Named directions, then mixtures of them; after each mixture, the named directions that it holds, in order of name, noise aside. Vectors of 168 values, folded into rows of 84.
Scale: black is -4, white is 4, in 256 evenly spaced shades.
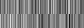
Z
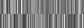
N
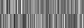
N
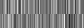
N, Z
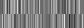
N, Z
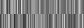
N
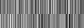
Z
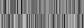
N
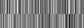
N, Z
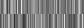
N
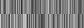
N, Z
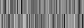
N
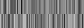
N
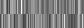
N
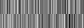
N, Z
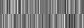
N, Z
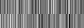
Z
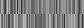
N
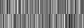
N, Z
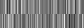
N, Z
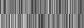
N, Z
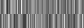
N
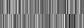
N, Z
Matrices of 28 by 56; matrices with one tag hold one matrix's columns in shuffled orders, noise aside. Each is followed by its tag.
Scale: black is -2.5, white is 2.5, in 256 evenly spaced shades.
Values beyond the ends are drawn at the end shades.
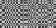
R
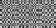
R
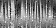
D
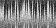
D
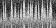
D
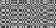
R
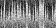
D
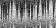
D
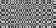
R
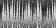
D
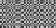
R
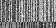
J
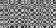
R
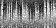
D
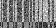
J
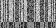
J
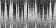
D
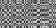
R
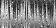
D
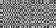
R
